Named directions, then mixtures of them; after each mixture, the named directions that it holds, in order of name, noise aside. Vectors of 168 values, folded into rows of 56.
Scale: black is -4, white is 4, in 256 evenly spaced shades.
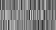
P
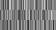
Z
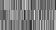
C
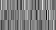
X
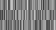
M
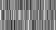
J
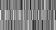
J, P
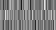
J, P, Z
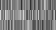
J, P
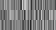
C, X, Z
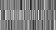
C, J, P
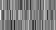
J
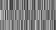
M, Z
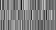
P, X, Z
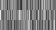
J, X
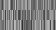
C, J, M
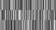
J, M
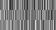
M, Z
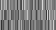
X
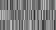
C, M, P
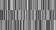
M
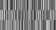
M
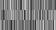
C, J, Z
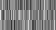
J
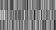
C, M
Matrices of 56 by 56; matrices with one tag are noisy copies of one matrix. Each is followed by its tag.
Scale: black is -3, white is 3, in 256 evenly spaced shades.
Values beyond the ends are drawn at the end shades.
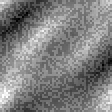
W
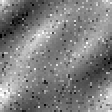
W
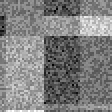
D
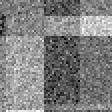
D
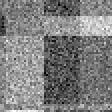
D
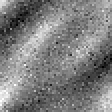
W
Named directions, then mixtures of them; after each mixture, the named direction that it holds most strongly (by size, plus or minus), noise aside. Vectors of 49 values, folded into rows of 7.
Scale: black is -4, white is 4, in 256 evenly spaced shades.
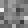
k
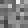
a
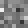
k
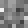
k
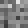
a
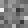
k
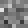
k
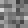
a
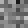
a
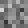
k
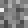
k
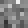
a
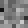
k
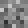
k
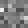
k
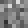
a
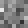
k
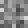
k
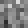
a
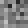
a
